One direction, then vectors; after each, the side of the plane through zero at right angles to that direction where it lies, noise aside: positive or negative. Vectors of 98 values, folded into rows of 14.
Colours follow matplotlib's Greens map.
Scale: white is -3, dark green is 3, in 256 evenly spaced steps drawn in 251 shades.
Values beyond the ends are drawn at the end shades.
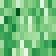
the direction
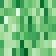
negative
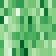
negative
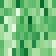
negative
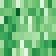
positive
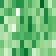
negative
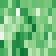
negative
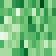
negative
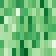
negative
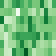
negative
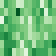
positive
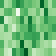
negative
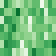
positive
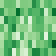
positive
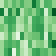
positive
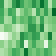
negative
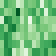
positive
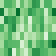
positive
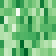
negative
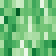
positive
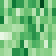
negative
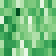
positive
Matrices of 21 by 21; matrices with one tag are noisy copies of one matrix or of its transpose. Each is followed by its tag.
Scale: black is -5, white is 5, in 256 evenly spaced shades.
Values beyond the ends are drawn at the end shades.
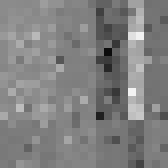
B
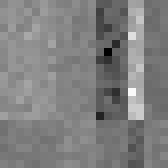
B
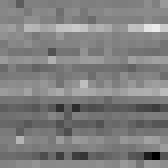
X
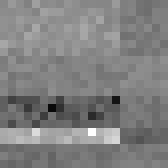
B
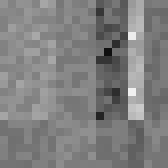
B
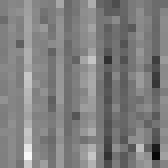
X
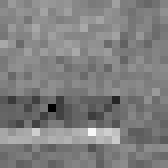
B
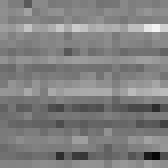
X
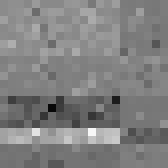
B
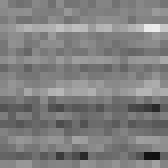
X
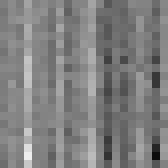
X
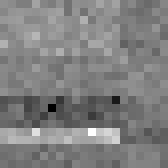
B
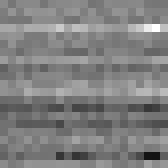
X
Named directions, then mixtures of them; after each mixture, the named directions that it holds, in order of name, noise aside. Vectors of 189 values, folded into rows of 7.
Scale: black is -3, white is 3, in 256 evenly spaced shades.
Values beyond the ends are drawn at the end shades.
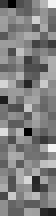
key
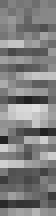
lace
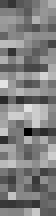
key, lace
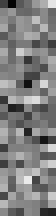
key, lace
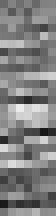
lace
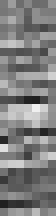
lace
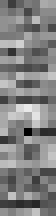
key, lace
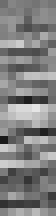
lace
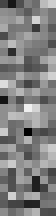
key, lace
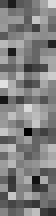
key, lace
